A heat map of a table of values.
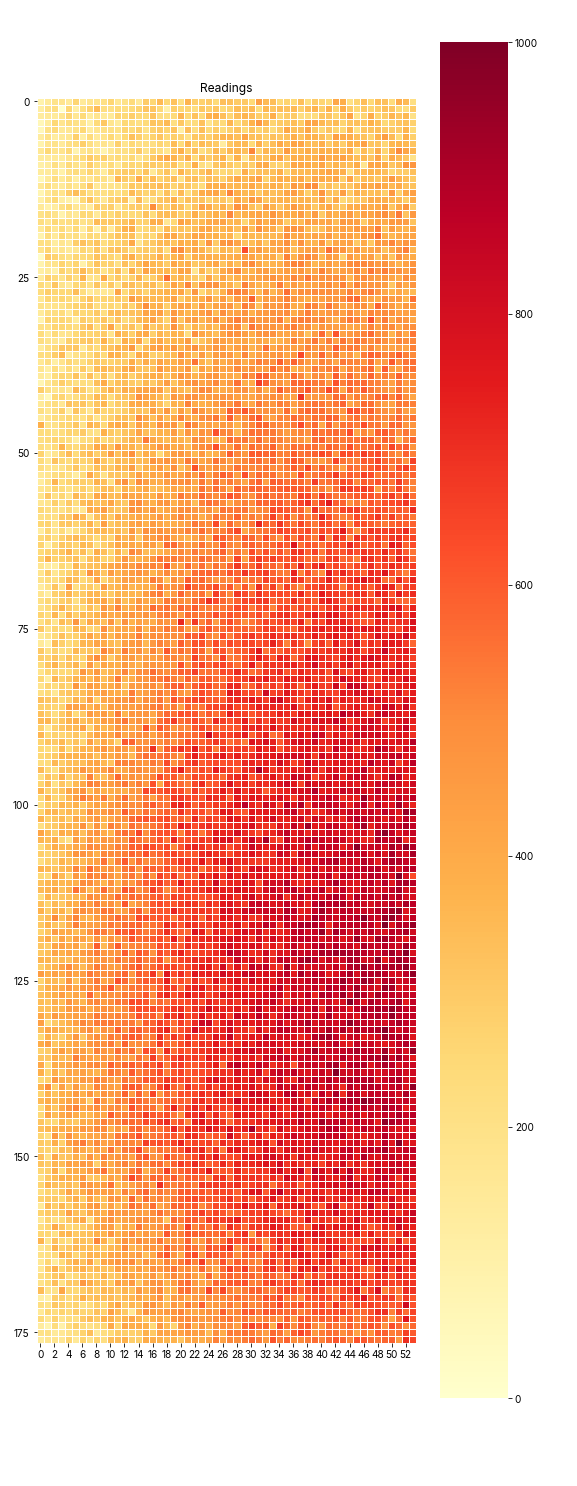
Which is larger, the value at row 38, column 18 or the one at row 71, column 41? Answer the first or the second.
the second
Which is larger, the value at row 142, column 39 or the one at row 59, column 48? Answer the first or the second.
the first
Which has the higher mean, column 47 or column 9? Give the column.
47
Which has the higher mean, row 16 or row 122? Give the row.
122
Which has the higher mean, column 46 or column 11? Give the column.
46
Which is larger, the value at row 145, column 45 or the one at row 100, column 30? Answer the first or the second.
the first
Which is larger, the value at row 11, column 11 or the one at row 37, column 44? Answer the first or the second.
the second
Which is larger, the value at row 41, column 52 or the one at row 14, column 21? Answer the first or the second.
the first
